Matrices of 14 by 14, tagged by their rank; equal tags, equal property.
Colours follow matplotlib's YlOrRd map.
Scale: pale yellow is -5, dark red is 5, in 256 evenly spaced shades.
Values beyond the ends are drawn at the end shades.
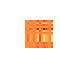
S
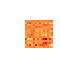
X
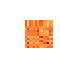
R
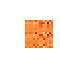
R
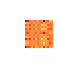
R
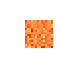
X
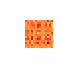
X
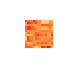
X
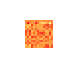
X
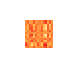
R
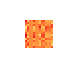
R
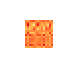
R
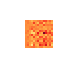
R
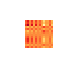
S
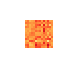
X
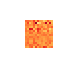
X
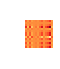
S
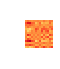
R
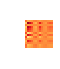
S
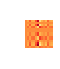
S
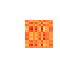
S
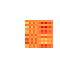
S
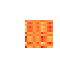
S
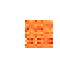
R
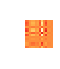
S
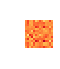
X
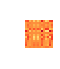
R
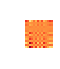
S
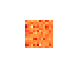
X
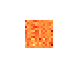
X
